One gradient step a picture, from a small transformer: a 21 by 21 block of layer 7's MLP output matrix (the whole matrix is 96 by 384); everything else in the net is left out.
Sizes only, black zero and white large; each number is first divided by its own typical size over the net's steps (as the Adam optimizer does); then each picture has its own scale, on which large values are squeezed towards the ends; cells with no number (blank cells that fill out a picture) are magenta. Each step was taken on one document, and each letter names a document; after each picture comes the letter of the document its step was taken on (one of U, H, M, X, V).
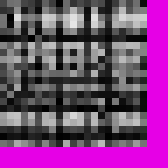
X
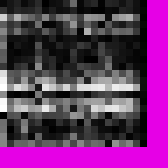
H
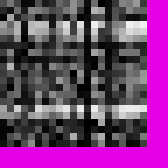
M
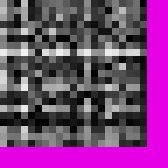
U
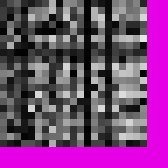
M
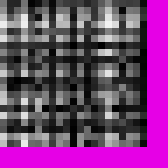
U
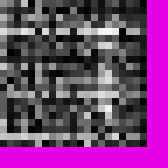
U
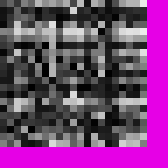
M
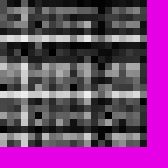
U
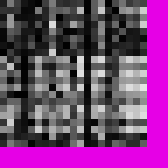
M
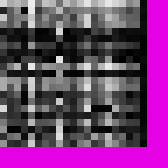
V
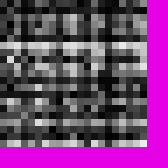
X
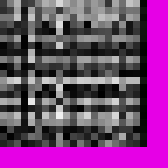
V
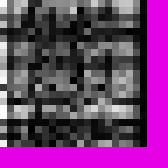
H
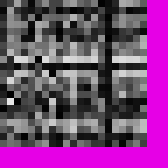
X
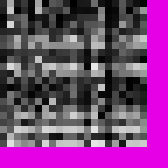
X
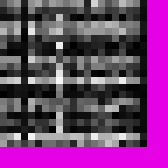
V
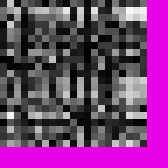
M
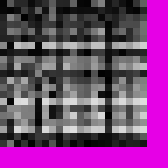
X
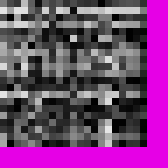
U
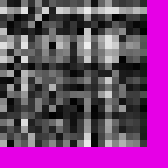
U
